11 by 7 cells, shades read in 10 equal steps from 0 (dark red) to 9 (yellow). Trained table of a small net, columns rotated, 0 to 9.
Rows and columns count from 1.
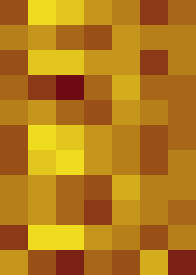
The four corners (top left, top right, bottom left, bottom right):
3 4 6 1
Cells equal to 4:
13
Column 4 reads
6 3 6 4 3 6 6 3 2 6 4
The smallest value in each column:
2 2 0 2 3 2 1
